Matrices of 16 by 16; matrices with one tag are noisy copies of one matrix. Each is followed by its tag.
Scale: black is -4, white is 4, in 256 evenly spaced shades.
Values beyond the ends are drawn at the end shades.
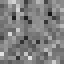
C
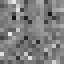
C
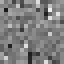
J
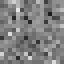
C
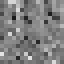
C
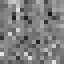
C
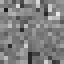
J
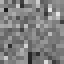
J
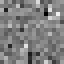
J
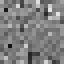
J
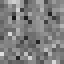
C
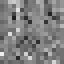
C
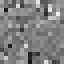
J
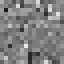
J
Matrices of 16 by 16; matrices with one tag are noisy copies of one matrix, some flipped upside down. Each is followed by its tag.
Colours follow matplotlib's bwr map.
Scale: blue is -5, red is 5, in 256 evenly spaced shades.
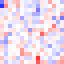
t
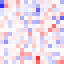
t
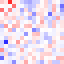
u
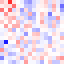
u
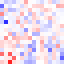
u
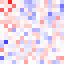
u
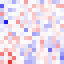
u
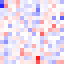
t
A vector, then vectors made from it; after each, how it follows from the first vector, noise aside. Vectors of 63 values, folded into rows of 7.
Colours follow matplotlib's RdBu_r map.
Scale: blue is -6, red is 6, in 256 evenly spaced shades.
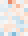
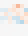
partly zeroed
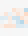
partly zeroed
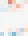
partly zeroed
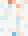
partly zeroed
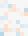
partly zeroed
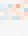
partly zeroed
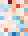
scaled up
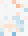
partly zeroed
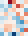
scaled up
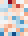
scaled up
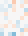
partly zeroed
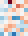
scaled up
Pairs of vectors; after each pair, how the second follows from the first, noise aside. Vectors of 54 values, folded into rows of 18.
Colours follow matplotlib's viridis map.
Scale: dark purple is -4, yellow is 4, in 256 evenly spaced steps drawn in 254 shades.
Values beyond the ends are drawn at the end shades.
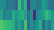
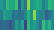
negated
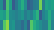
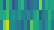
copied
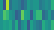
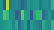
copied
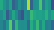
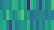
negated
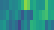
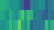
negated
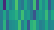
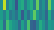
negated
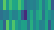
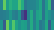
copied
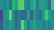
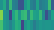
negated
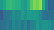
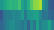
copied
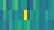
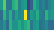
copied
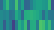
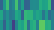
copied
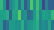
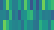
negated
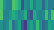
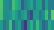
copied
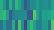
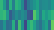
copied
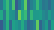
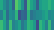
negated
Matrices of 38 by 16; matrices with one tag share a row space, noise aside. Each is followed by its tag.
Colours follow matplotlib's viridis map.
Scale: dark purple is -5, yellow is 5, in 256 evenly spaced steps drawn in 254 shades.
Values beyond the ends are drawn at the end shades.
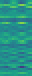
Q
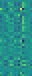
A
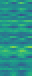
Q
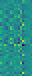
A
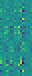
A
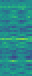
Q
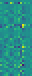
A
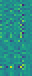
A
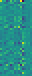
A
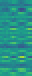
Q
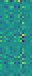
A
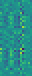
A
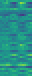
Q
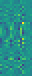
A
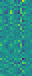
A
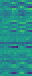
Q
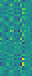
A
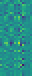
A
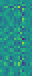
A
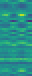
Q
